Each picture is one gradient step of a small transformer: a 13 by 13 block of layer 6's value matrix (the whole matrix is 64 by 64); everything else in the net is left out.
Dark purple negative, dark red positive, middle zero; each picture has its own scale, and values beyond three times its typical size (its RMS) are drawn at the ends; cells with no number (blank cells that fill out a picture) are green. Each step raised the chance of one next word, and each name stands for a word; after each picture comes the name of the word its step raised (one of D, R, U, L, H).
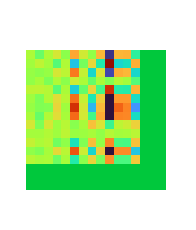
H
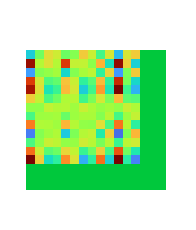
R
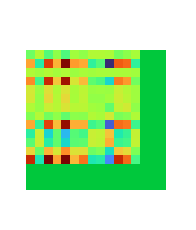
R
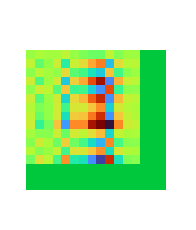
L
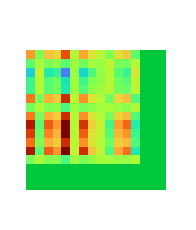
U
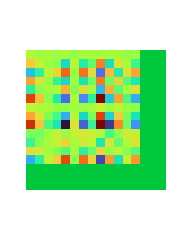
L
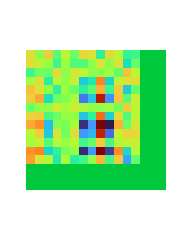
U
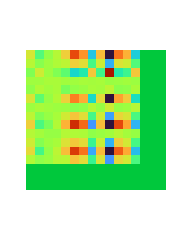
U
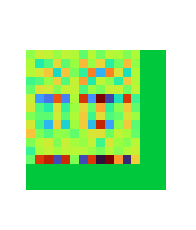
L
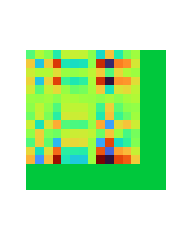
R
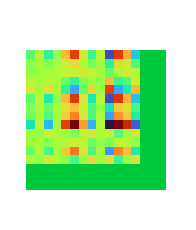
L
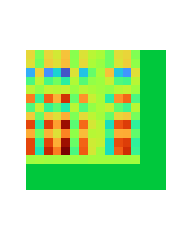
U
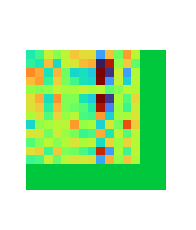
H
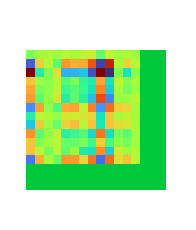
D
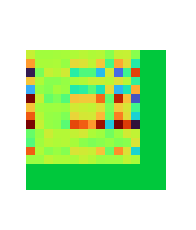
L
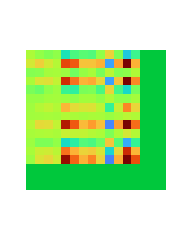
R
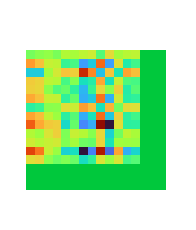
U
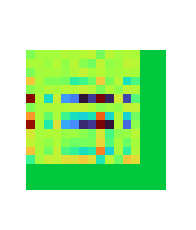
L
